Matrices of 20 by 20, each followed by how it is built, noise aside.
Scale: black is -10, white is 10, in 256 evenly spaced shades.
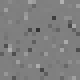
sparse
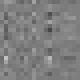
low rank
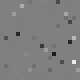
sparse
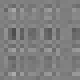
low rank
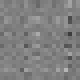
low rank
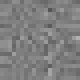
low rank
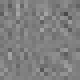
low rank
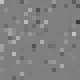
sparse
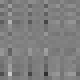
low rank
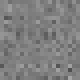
low rank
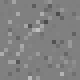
sparse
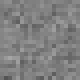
low rank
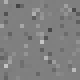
sparse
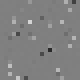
sparse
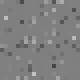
sparse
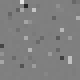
sparse
